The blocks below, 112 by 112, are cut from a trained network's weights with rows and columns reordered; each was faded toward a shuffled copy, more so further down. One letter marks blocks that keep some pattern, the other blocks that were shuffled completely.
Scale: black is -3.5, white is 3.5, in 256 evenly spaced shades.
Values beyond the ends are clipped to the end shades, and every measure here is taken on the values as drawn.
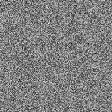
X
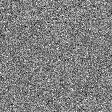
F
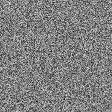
F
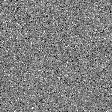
F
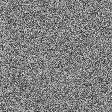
F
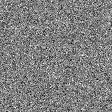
F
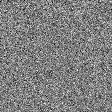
F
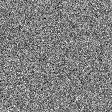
F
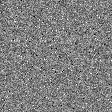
F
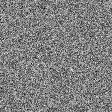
F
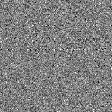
X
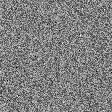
F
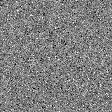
F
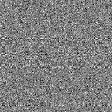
X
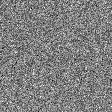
F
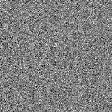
X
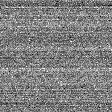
X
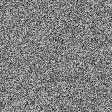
F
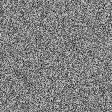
F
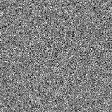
X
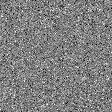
F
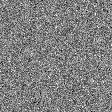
F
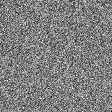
F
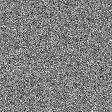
F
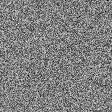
F
